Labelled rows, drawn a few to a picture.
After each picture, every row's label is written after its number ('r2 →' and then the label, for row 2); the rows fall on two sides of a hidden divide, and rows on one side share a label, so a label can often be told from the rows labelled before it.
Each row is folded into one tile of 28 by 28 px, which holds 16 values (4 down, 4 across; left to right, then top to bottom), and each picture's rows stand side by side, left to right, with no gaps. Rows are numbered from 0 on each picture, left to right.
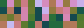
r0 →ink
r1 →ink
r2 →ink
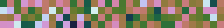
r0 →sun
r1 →ink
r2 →ink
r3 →ink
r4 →ink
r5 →ink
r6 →ink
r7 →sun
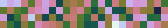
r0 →ink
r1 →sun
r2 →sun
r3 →ink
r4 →ink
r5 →ink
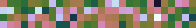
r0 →sun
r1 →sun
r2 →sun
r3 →sun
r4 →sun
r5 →sun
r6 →ink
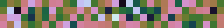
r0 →sun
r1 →ink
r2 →ink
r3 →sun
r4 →ink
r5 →ink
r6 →ink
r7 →ink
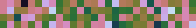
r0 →ink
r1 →ink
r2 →ink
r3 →ink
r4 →ink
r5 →ink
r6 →sun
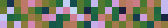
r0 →sun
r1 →ink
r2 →sun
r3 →ink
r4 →ink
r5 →ink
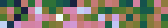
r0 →sun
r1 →sun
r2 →sun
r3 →sun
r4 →sun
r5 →ink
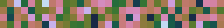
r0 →ink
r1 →ink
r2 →ink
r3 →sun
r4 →ink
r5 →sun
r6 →ink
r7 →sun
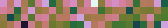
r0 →ink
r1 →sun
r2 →ink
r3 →sun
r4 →ink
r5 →ink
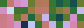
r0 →sun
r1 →sun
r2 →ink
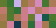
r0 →ink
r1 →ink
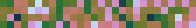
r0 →ink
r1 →sun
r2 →sun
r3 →ink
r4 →ink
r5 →ink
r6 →ink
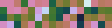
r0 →ink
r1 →sun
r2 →ink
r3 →ink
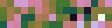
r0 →ink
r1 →ink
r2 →ink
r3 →ink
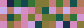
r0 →sun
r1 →sun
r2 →sun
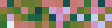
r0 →ink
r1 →ink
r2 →sun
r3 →sun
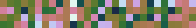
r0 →sun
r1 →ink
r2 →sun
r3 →sun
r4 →ink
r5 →ink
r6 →ink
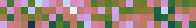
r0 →sun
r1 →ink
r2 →sun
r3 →sun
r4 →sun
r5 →ink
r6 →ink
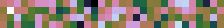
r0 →sun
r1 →ink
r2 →ink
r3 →sun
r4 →sun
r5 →ink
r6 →ink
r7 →ink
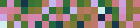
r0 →sun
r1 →sun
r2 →ink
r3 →sun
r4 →ink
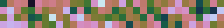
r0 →sun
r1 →ink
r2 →sun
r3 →ink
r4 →ink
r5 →ink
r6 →sun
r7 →ink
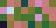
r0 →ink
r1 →ink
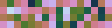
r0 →sun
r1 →sun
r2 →ink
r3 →ink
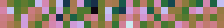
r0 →sun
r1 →sun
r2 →sun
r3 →ink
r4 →ink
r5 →ink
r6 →ink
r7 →sun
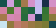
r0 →sun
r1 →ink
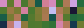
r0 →ink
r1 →ink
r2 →ink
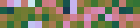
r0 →ink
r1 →ink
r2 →ink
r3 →sun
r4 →ink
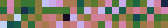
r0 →sun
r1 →ink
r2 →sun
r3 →sun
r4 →ink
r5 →ink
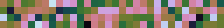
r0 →ink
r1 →ink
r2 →ink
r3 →ink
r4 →sun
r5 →sun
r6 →ink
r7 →ink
